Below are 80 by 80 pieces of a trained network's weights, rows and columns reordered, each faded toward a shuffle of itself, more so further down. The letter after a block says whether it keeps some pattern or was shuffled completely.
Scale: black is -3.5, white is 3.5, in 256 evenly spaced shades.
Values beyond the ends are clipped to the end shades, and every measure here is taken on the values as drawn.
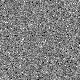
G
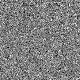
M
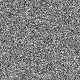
G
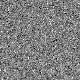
M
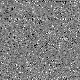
M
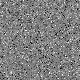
G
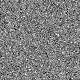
G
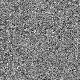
M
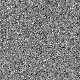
M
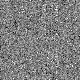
M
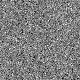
G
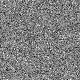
G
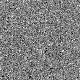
M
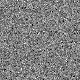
M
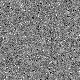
G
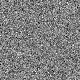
M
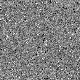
M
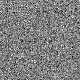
M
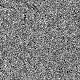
M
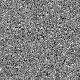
M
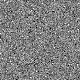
M
